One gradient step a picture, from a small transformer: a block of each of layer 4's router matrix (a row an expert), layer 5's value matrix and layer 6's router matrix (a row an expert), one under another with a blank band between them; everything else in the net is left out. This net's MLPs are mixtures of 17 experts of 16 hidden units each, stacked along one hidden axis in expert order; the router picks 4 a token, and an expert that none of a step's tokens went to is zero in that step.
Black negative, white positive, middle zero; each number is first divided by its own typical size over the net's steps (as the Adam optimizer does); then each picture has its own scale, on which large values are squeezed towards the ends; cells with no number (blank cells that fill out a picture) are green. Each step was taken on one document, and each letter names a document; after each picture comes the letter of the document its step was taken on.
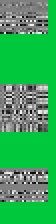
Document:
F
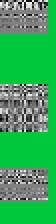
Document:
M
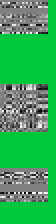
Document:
F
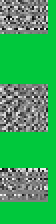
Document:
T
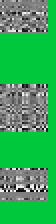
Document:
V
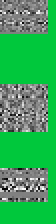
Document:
V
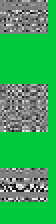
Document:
V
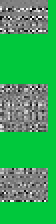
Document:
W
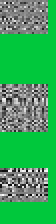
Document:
T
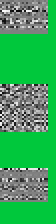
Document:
T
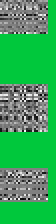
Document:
M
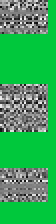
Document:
M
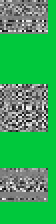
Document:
V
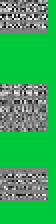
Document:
M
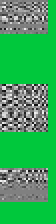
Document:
T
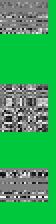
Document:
F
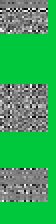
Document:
W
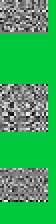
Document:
T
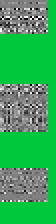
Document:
W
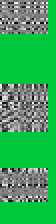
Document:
T
